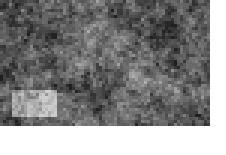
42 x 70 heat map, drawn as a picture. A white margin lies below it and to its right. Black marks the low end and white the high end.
The texture is blotchy. Neither half mirrors the other. The bottom left is the ninth with the highest average. An odd patch, higher than its surroundings, sits in the bottom left. Overall the values sit about 40% of the way up the scale.
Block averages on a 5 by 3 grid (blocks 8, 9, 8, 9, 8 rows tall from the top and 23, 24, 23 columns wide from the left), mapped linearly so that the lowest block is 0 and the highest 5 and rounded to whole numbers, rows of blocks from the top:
0 1 0
0 3 0
1 3 1
4 1 3
5 2 1
